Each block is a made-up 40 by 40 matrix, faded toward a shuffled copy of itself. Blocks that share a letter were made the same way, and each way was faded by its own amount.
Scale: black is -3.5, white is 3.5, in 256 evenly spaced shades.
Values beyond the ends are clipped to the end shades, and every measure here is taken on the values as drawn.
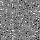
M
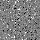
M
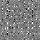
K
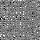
K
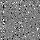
M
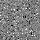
M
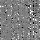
K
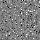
M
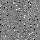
M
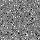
M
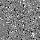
M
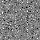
M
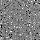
M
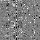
K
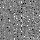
M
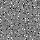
M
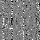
K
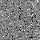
M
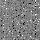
M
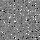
M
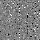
M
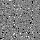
M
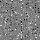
M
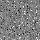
M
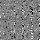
K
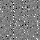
K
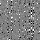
K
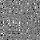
K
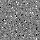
M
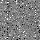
M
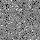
M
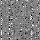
K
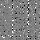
K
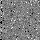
M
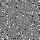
M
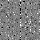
K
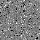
M
